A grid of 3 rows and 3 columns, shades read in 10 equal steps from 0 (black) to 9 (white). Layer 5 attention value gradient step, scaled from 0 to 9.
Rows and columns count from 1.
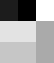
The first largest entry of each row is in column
3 1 1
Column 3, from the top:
9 6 6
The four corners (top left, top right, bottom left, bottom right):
1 9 7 6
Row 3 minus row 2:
-1 -1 0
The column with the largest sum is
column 3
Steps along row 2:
same down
